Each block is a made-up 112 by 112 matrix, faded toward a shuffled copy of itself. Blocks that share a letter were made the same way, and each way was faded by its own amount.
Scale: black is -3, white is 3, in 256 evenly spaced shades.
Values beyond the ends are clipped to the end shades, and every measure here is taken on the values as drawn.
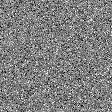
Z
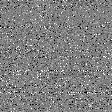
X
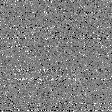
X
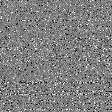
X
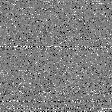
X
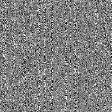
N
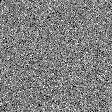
Z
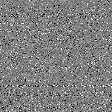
X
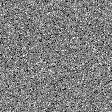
Z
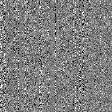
N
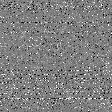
X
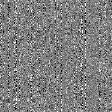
N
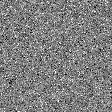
Z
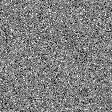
Z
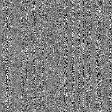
N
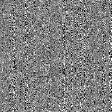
N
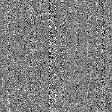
N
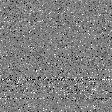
X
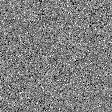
Z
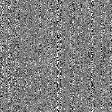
N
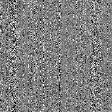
N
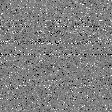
X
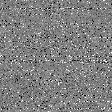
X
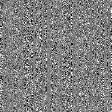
N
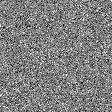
Z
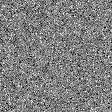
Z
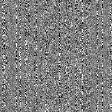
N
